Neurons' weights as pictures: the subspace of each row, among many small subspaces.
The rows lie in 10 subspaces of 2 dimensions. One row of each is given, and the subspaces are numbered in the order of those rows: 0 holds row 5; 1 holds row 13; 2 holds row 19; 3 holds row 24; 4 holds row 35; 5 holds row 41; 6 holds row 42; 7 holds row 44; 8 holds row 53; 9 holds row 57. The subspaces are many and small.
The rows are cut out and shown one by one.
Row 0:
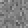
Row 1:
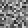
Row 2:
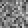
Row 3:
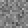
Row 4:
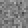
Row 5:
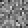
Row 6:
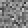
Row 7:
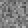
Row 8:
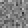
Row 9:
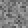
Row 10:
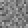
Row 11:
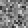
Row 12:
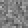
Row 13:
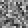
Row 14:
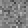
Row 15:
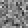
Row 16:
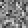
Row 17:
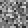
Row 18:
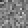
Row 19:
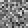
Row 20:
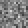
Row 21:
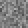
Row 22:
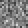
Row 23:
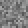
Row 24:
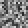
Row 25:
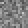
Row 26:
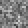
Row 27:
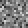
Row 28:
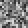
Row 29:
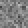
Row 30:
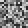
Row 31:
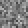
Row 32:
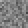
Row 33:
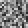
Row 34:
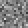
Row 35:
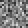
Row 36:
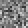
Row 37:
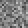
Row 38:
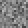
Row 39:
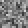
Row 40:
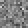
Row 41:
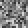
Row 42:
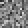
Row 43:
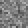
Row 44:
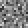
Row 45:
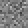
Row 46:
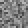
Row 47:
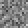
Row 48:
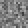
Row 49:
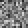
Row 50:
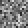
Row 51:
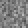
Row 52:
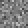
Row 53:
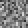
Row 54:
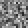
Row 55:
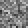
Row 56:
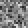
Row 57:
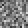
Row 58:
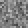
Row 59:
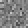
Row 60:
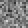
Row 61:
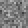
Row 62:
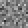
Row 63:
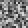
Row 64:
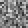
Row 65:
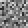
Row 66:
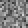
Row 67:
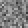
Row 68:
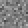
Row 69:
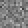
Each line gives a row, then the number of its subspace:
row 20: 3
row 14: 0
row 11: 2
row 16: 5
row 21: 8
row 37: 9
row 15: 1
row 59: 6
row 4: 0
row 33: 9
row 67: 9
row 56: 2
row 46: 6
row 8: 0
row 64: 4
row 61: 0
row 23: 5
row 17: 4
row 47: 3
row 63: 3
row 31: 5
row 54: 3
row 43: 6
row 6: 8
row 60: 4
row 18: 6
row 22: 4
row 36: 3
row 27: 7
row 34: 7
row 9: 1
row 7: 4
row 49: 0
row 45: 7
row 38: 8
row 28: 5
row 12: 1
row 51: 8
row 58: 4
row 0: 0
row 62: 7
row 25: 6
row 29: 2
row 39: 5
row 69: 2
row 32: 9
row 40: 2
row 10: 9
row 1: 7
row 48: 3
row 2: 9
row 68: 7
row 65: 8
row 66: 8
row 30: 2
